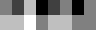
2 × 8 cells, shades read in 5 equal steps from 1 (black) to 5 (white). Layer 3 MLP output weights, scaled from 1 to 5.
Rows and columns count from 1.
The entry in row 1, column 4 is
1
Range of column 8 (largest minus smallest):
0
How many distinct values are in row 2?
3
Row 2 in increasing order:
3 3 3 4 4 4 4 5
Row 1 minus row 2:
-1 -2 -1 -2 -2 -1 -2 0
